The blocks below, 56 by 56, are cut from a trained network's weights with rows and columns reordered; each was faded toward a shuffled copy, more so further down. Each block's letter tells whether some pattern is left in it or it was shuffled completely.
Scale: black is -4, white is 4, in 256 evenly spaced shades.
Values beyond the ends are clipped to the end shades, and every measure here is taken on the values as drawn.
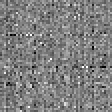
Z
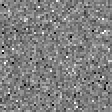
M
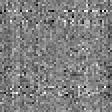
Z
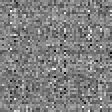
Z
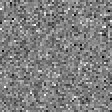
M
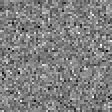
M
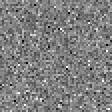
M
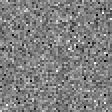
M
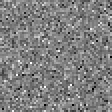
M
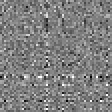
Z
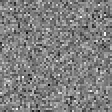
M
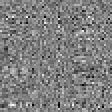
Z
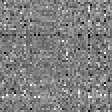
Z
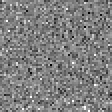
M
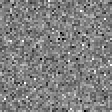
M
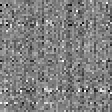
Z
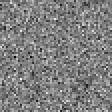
M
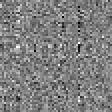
Z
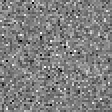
M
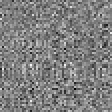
Z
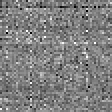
Z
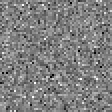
M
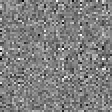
Z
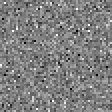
M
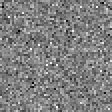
M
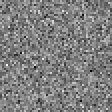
M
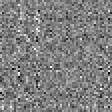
Z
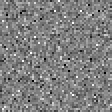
M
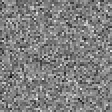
M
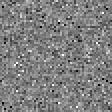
M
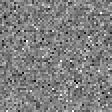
M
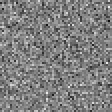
M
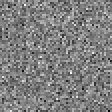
M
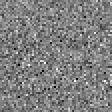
M
